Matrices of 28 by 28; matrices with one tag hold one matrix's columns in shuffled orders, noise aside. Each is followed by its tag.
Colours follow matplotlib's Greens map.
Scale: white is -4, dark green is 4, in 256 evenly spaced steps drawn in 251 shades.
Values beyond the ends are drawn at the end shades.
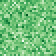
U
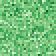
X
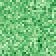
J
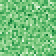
U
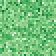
X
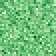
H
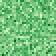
J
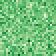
J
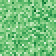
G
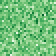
U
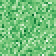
U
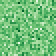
G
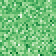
J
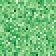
G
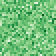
U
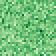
U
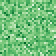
H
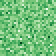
H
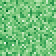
G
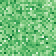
H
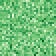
J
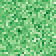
U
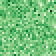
X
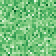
X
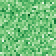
U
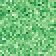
X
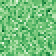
G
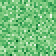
J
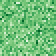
U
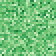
X
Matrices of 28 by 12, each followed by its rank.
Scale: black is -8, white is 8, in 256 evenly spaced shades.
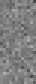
full rank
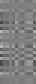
one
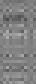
two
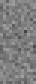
full rank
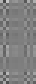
one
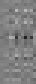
two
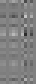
one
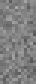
full rank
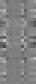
two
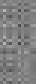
two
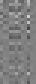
two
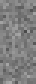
full rank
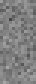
full rank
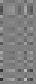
one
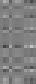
one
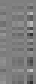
one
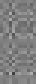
two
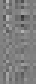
two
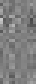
two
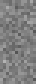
full rank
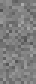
full rank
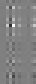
one
